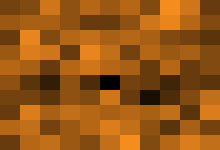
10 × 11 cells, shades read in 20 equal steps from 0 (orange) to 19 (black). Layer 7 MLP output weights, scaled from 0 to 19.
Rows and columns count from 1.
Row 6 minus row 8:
-3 10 9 4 8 13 5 5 10 -1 10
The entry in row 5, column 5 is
3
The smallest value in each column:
5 1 3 4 1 2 0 3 0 2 2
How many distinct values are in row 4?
10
